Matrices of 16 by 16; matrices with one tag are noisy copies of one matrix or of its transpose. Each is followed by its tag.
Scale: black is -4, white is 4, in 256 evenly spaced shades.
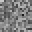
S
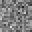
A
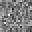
A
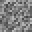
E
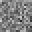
A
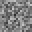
E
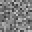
S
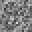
E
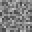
A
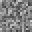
A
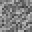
E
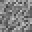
E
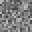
S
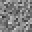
E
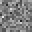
A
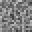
A
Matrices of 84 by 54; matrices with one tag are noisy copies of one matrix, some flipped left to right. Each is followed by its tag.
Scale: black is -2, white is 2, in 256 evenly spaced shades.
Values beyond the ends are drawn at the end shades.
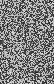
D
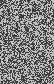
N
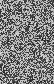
N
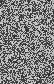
N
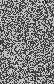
D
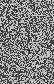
D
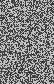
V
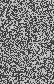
D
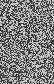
D
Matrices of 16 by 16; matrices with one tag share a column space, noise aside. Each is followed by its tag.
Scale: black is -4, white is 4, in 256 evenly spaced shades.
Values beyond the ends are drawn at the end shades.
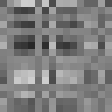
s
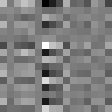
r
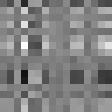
s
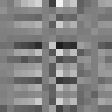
r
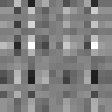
s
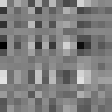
s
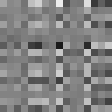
r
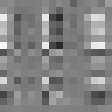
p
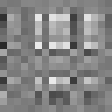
p
